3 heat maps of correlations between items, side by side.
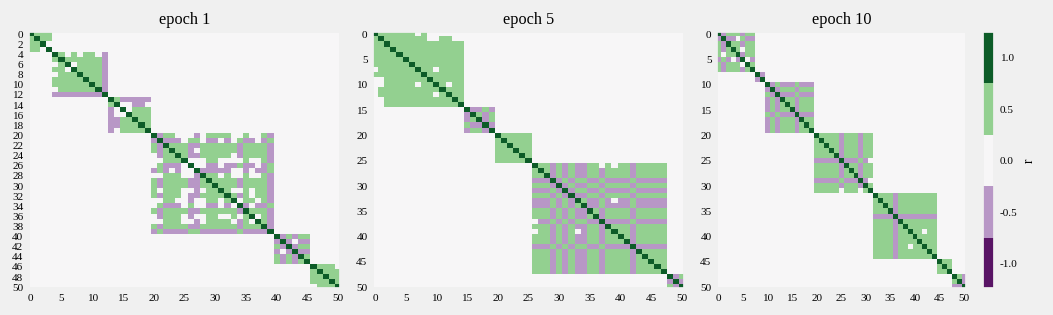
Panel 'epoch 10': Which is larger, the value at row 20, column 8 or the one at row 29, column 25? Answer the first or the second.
the second
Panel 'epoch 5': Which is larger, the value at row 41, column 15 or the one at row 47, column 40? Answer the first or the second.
the second
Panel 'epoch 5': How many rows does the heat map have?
51
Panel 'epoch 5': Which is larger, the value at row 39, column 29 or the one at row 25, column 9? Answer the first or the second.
the second
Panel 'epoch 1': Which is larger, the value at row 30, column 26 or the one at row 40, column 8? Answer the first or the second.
the second
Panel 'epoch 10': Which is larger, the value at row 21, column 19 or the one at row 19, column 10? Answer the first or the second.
the first
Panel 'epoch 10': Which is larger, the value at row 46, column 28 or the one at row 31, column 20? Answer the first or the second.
the second
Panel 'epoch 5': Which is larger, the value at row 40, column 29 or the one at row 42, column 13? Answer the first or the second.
the second
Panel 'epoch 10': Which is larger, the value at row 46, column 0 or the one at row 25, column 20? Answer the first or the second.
the first
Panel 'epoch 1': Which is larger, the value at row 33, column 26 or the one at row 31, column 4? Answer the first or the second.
the second
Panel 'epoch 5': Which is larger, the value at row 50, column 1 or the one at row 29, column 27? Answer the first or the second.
the first
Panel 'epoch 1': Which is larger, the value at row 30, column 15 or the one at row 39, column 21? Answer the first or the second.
the second
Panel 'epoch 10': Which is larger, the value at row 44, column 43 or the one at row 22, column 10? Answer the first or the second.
the first
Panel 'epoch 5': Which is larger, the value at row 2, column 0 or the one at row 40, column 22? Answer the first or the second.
the first
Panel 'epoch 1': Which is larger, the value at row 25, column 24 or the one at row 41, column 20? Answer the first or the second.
the first
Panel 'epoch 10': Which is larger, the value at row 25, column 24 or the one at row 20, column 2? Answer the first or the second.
the second
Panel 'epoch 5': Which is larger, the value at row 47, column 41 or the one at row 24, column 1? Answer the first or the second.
the first
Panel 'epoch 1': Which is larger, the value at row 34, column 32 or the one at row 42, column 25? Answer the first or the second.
the second
